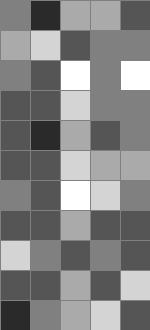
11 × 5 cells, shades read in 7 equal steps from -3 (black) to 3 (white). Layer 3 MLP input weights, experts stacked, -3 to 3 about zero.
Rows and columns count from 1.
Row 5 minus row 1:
-1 0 0 -2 1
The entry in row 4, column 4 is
0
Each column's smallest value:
-2 -2 -1 -1 -1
